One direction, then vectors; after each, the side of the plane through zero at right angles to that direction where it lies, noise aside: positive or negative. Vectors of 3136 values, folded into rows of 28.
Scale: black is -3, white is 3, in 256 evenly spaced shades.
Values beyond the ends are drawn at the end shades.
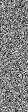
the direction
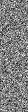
positive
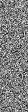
negative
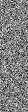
negative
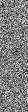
negative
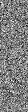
positive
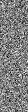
positive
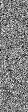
positive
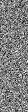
positive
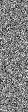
positive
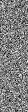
positive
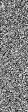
positive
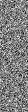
negative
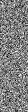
positive
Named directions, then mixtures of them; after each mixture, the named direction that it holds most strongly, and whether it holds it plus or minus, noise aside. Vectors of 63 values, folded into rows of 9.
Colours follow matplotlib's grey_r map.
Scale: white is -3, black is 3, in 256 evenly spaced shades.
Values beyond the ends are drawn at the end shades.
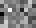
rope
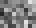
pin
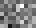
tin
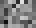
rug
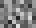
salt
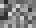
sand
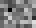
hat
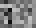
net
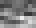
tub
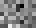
tin, minus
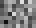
rug, plus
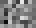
rug, plus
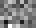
rug, plus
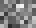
tin, plus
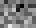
tin, minus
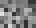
pin, minus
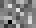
salt, plus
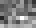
tub, plus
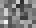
rug, minus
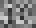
net, plus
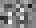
net, minus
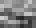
tub, minus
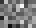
tin, plus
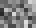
pin, plus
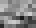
tub, minus
